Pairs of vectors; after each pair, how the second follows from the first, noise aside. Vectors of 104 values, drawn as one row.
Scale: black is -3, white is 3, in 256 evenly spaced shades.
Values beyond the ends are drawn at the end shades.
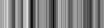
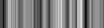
wrapped around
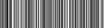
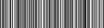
wrapped around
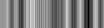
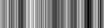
copied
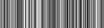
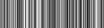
copied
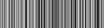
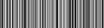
wrapped around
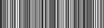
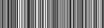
wrapped around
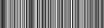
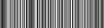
copied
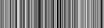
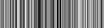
copied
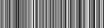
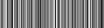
wrapped around
